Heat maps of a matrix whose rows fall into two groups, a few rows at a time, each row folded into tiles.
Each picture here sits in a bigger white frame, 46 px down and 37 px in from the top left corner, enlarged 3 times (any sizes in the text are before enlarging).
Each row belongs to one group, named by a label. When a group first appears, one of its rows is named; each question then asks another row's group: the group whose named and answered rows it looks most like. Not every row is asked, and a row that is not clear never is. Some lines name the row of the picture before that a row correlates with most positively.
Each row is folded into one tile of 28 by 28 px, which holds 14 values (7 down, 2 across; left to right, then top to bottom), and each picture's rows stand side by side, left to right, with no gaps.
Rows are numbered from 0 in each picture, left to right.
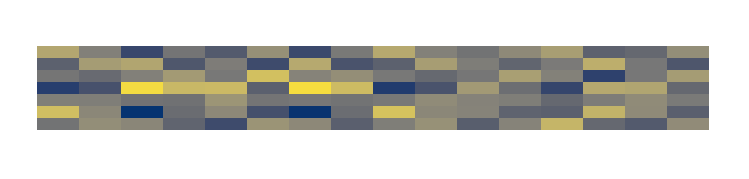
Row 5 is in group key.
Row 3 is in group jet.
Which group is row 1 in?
jet
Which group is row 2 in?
key
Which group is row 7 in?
key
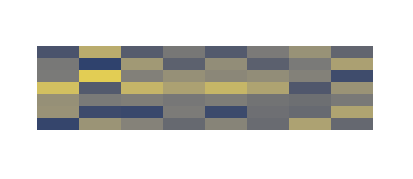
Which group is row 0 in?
key
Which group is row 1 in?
jet
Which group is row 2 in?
jet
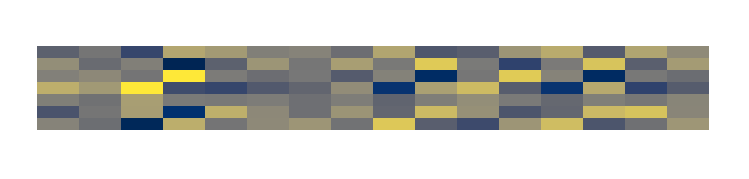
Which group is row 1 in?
key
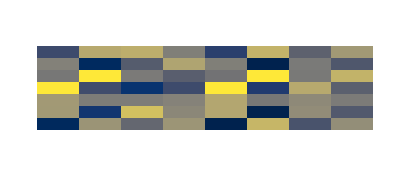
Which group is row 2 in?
key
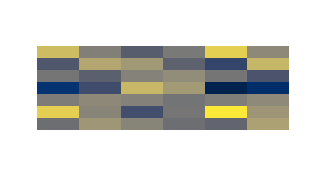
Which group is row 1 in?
jet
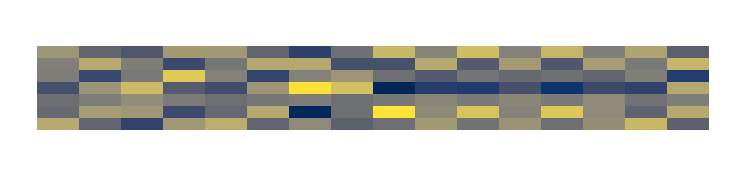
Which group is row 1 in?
key
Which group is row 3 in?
jet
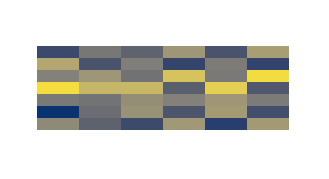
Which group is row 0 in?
jet
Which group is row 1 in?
key
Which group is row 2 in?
key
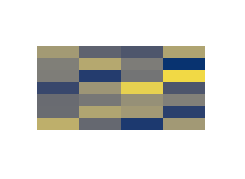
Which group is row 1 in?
key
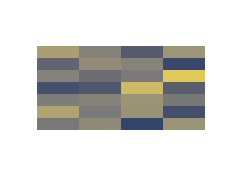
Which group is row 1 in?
key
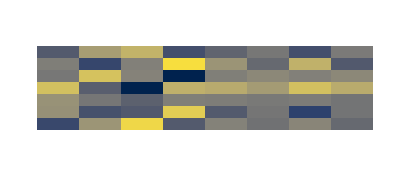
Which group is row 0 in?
key
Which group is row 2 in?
jet
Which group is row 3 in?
jet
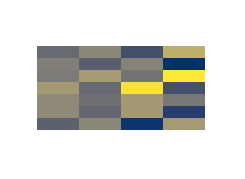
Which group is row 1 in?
key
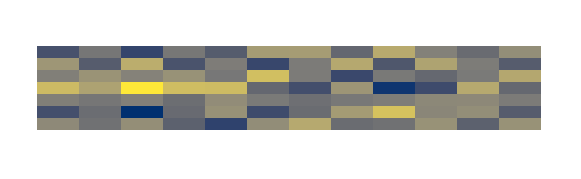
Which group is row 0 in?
jet
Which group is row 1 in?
jet
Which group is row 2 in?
key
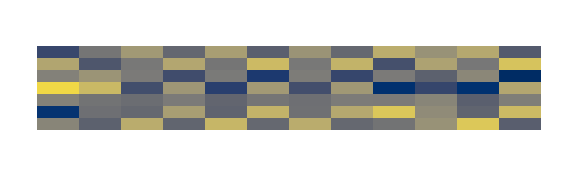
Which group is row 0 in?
jet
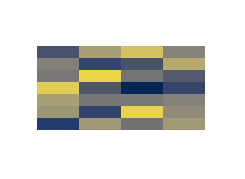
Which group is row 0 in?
key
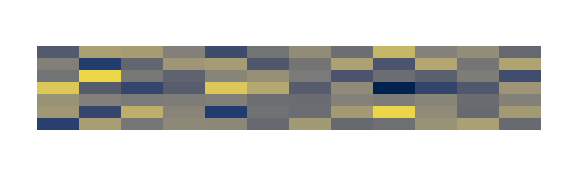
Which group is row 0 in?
key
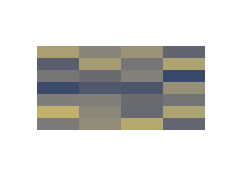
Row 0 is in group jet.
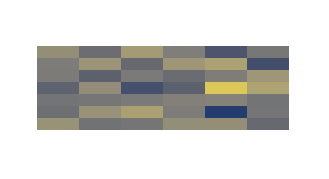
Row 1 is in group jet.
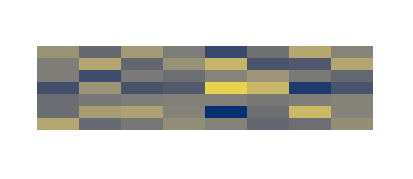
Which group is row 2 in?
jet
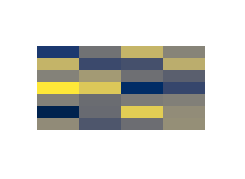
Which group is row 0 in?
jet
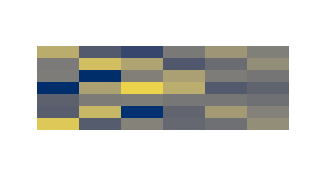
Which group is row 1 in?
jet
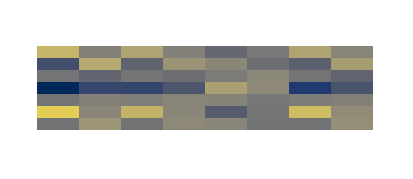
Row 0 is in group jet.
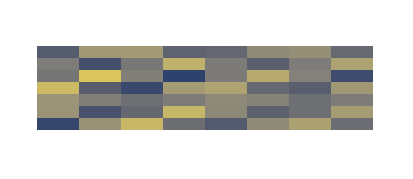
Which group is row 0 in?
key
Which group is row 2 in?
key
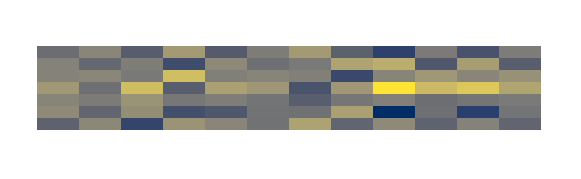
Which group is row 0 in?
key
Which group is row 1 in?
key
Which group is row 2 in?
jet
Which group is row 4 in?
jet
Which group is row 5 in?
jet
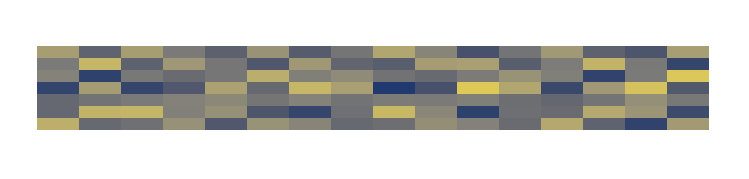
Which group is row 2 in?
key
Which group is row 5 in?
jet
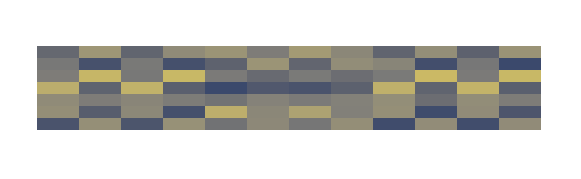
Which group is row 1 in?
key
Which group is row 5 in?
key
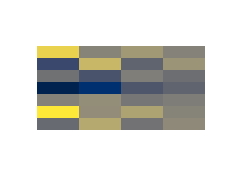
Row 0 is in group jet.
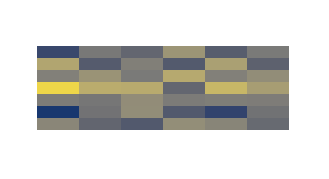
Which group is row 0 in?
jet
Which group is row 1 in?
key
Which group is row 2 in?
jet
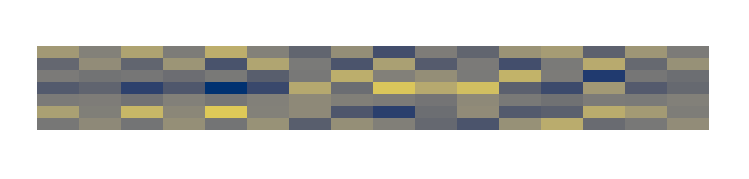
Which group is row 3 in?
key
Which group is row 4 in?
jet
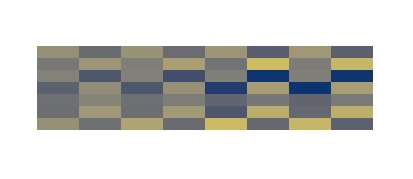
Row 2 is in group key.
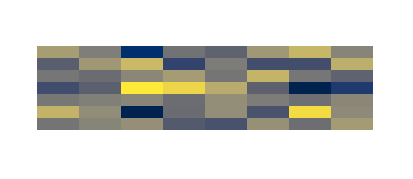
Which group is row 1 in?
jet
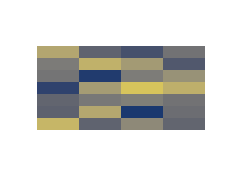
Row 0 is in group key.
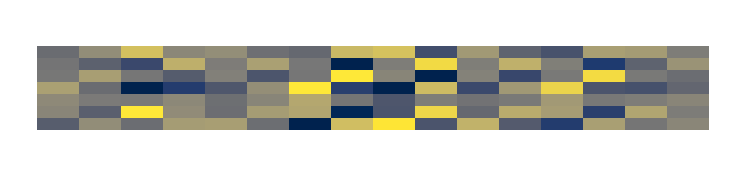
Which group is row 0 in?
key
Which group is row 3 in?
key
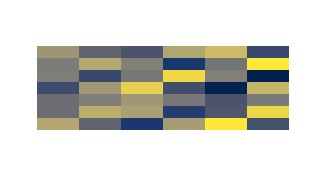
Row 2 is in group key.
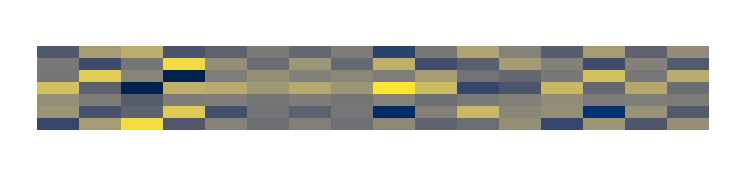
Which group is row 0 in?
key
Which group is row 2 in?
jet
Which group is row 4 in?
jet
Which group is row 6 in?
key
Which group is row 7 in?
key
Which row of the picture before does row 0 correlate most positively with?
1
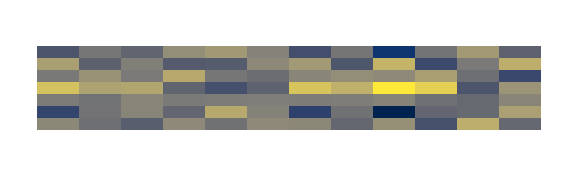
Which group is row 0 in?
jet
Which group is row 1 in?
key
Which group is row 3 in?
jet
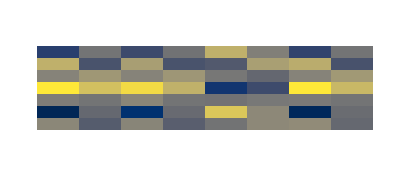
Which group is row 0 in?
jet
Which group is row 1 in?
jet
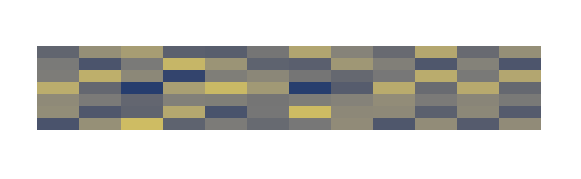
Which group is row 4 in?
key
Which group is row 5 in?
key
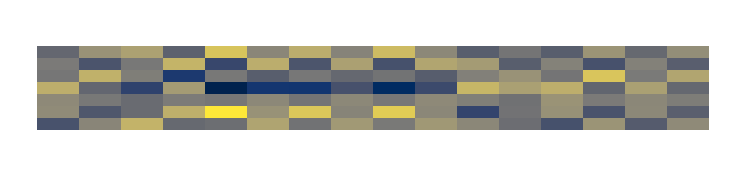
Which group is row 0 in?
key
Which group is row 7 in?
key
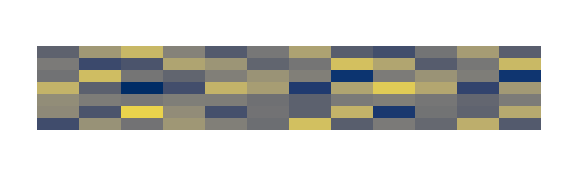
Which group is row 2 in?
jet
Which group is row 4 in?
jet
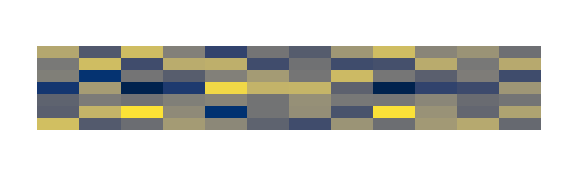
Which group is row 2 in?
jet
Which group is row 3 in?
key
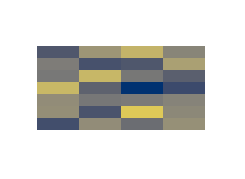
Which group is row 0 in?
key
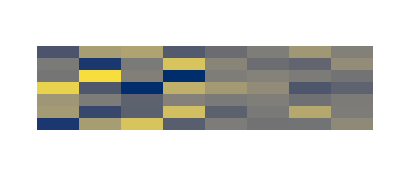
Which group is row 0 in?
key
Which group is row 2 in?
jet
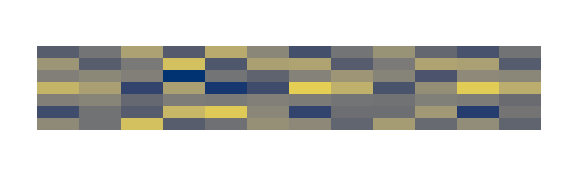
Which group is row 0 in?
jet
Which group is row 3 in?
jet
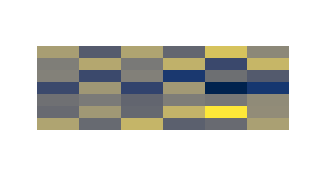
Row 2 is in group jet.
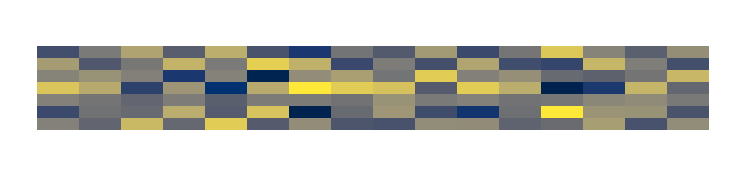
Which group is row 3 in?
jet
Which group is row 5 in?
jet
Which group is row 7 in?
key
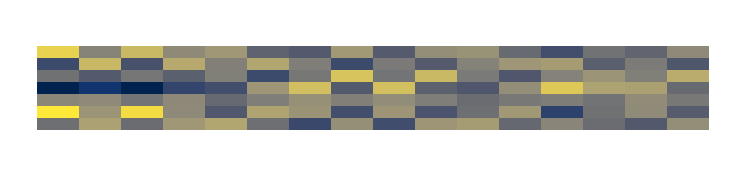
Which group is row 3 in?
key
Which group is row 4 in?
key
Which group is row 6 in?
jet
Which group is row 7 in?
key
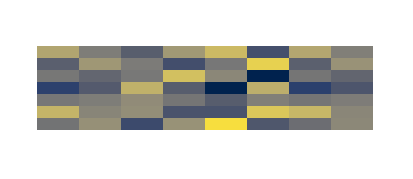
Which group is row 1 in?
key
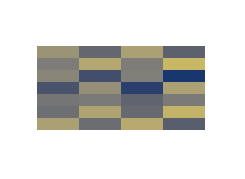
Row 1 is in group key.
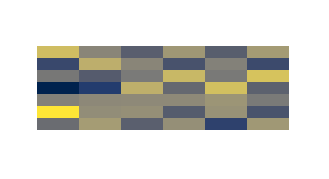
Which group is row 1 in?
key
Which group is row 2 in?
key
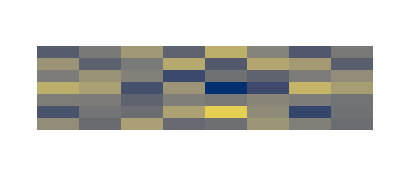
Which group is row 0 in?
jet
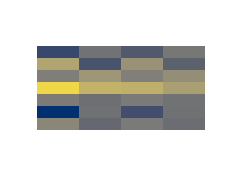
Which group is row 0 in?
jet
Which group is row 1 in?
jet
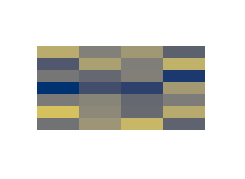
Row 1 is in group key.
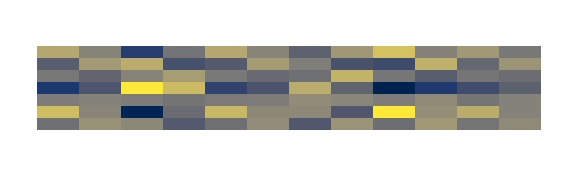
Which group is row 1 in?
jet
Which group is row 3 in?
key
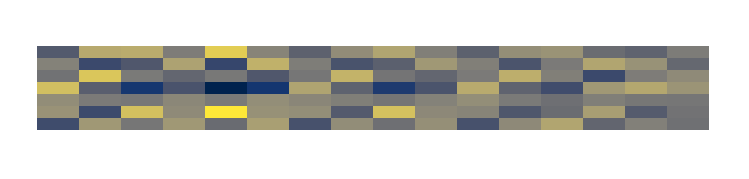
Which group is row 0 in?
key
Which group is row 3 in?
key
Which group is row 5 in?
key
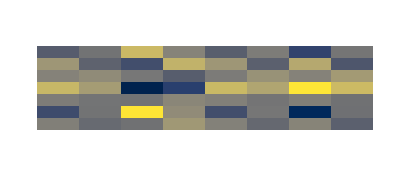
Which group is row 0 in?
jet
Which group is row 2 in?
jet
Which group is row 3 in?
jet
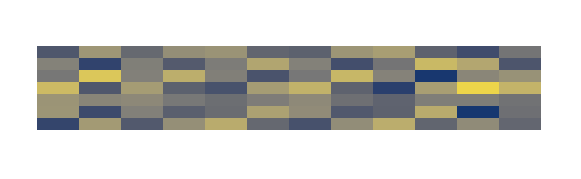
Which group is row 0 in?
key
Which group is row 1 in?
key
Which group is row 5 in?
jet
